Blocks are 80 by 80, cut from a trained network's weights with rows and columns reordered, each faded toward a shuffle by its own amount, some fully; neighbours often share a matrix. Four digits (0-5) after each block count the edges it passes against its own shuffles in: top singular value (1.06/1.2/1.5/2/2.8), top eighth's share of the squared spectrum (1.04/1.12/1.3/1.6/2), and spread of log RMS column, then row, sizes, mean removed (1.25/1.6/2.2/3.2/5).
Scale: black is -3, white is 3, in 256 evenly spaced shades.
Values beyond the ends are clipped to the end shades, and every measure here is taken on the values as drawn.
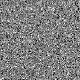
3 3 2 1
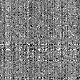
4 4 0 3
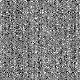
3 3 0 2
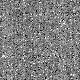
2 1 0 1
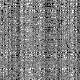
4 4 0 4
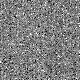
1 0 0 0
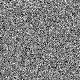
1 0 0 0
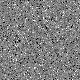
0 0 0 0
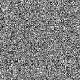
3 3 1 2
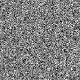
3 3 2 0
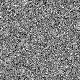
1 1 0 0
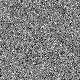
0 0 0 0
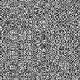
4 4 2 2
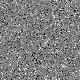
0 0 0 0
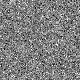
1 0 0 0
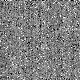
2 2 0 1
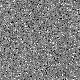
0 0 0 0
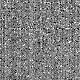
3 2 0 2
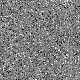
0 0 0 0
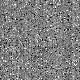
2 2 0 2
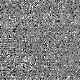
2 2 2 0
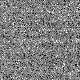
2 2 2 0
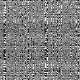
4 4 4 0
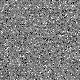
1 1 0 0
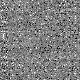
2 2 2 0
